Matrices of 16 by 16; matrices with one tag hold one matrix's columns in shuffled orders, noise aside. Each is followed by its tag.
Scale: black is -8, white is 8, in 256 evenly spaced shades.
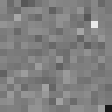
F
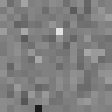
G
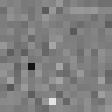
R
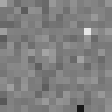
G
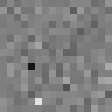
R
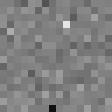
F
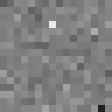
F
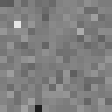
F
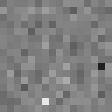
R
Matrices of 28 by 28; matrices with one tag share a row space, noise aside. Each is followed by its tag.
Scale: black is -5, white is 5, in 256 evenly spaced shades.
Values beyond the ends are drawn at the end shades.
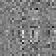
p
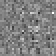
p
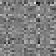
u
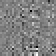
p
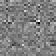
u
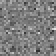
u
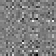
p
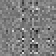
p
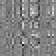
p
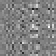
p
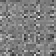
u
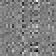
p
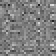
u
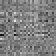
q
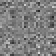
u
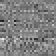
q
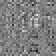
p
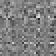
u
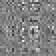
p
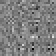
p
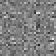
u
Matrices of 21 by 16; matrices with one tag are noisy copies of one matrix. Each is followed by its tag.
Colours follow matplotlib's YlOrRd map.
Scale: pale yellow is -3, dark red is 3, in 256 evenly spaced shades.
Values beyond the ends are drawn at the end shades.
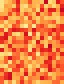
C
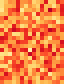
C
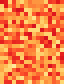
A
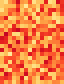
C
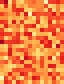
A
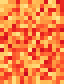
C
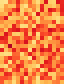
C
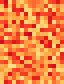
A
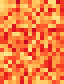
C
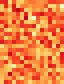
A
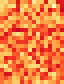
C
